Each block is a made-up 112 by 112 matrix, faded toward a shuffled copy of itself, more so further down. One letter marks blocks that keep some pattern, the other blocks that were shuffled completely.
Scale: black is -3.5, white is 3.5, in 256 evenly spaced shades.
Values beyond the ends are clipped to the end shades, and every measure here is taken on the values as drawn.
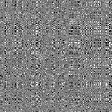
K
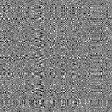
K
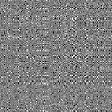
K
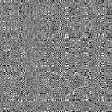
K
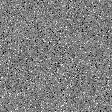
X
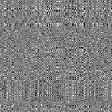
K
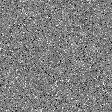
X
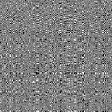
K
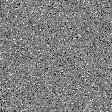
X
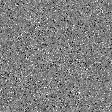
X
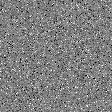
X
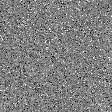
X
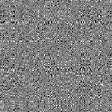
K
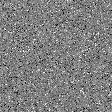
X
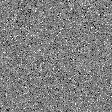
X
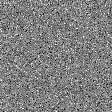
X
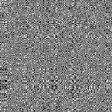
K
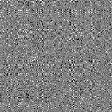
K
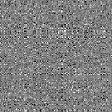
K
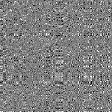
K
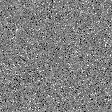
X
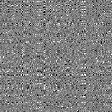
K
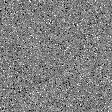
X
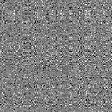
K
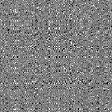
K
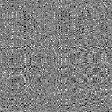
K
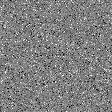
X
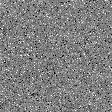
X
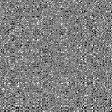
K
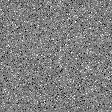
X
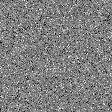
X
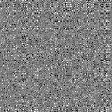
K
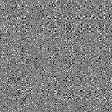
K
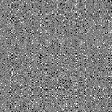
K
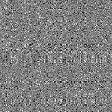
K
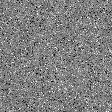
X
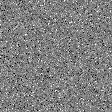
X
